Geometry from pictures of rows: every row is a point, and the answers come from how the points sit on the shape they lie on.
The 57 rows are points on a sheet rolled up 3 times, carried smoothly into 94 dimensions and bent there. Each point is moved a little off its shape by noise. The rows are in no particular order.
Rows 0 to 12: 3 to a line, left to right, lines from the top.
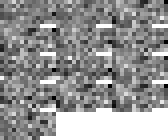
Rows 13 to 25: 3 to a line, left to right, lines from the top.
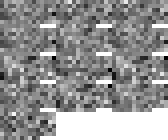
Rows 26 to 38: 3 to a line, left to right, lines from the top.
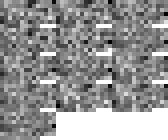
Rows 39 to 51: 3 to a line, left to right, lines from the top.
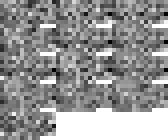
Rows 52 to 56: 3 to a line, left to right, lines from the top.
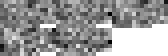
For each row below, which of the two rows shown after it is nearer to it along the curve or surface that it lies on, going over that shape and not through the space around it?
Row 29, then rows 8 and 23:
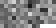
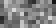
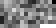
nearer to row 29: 23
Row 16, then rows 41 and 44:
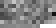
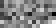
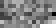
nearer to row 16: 44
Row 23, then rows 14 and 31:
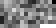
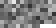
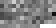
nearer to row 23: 14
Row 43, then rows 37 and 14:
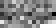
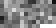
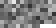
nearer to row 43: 14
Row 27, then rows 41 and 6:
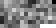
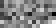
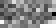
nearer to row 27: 41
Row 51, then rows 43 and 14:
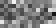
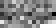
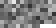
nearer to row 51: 43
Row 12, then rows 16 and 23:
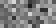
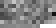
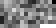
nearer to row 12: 23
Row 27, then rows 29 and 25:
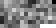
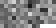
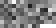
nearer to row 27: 29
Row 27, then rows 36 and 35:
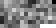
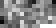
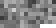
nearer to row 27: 36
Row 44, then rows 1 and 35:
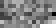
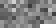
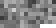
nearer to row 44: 1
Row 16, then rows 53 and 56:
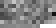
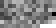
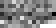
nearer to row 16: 53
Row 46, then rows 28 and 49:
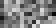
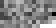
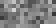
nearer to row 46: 28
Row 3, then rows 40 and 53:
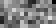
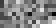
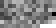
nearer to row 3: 40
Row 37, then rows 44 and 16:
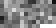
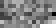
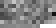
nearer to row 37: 44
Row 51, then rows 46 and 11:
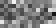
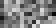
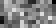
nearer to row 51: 46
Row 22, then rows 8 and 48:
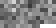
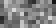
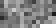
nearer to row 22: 8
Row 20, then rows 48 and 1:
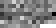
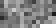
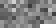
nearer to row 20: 1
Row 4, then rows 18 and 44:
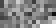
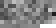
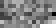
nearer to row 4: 44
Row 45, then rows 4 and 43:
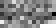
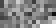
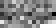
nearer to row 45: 43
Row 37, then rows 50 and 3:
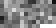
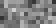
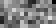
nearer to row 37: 50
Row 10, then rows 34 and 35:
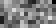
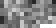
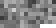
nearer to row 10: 34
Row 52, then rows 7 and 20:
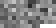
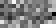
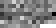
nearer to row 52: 20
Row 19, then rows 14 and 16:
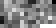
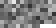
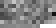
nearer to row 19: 14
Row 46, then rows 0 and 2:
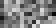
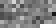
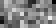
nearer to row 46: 2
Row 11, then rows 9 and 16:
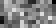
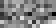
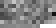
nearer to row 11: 9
